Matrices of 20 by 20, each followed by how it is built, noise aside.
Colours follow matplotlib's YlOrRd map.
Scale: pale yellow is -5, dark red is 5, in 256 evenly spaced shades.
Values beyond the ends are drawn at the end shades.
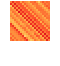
Toeplitz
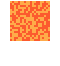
noise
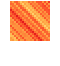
Toeplitz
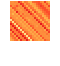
Toeplitz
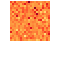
noise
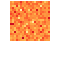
noise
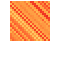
Toeplitz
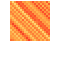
Toeplitz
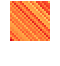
Toeplitz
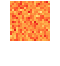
noise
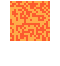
noise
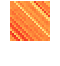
Toeplitz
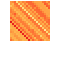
Toeplitz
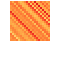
Toeplitz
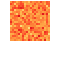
noise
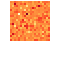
noise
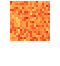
noise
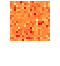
noise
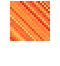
Toeplitz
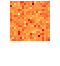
noise
